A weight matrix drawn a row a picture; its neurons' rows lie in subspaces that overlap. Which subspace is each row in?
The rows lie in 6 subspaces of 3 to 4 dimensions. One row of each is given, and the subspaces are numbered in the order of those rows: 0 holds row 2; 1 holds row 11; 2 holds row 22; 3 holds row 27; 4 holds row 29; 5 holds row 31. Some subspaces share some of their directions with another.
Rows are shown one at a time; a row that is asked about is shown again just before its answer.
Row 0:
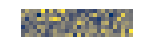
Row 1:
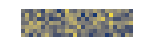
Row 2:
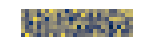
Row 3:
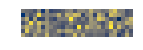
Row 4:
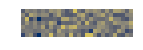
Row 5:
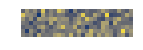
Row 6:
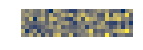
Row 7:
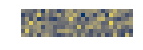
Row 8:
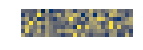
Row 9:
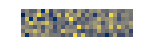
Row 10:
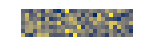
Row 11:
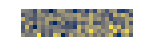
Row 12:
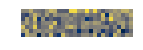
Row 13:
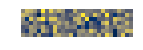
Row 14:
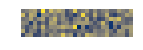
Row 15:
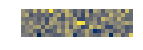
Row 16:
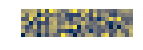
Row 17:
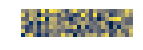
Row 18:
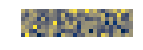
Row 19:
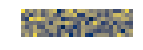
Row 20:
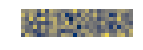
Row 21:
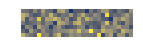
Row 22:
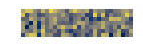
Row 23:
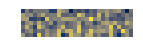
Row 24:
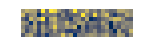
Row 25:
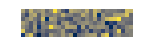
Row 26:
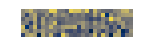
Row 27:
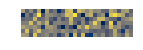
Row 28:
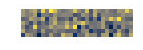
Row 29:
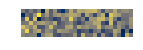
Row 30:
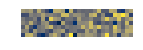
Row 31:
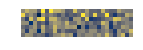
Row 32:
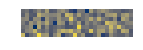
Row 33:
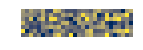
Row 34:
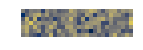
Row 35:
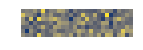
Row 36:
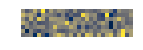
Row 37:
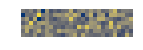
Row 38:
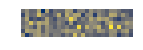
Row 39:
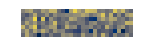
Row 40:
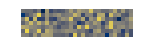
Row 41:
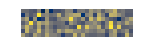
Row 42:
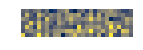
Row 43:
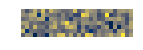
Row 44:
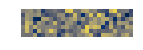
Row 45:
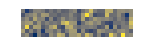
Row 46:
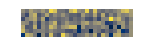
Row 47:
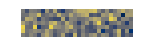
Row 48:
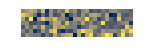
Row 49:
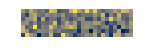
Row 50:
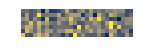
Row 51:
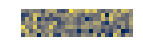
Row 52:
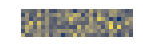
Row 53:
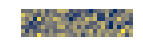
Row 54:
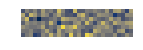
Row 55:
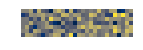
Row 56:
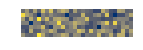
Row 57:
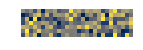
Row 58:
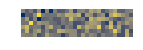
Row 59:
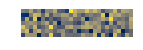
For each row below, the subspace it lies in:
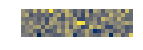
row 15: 1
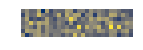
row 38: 0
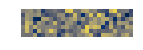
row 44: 0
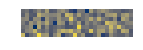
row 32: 0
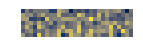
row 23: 3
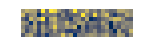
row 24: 5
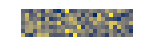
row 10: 1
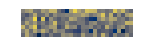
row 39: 5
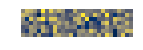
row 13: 5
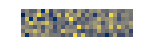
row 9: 0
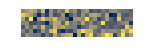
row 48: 0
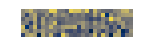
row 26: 2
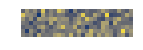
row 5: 3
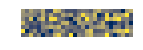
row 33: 4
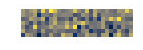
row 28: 1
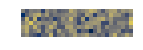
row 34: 2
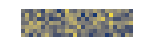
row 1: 1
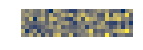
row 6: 4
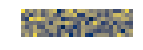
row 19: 3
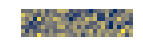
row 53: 5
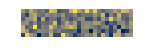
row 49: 0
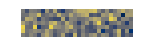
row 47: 4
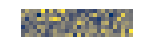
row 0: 4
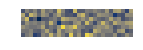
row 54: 3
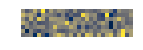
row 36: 2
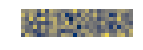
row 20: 0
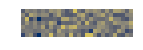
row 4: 3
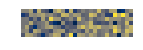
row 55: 1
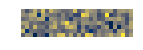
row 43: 2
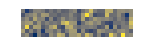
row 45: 2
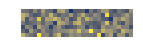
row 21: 0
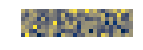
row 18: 0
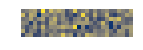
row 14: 3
